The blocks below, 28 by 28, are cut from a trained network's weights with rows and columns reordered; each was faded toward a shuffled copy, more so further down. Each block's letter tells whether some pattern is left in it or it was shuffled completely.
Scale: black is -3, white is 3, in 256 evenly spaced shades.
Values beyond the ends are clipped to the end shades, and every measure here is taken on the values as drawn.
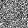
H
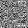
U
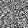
U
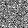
H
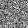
H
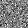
H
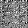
U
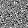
H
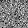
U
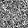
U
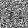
U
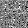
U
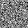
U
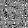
U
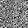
U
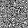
U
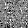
U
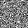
H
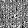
U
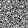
H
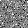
H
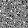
H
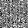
U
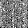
U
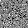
H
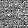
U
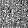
U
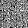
U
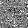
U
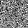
H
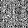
U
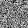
H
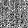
U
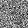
H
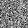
H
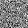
U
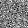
H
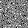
H
